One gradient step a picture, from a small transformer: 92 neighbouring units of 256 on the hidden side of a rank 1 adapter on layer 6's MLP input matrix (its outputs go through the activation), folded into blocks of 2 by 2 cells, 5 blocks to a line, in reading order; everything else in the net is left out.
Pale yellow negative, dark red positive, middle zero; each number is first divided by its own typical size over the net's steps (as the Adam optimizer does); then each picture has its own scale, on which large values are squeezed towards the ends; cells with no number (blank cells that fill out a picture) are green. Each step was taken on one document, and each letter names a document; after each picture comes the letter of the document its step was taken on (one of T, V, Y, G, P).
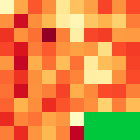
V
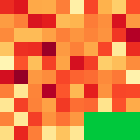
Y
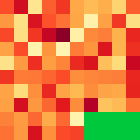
Y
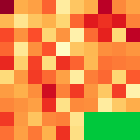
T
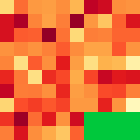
V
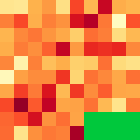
T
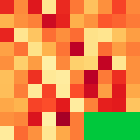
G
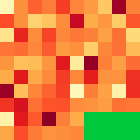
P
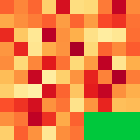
G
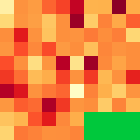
P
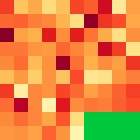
V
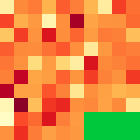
P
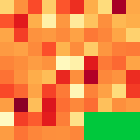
P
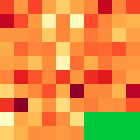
P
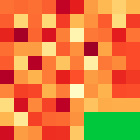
T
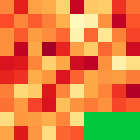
T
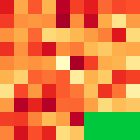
T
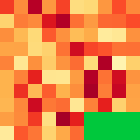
G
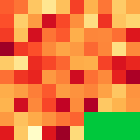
Y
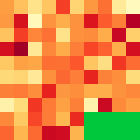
Y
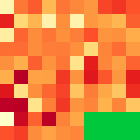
P
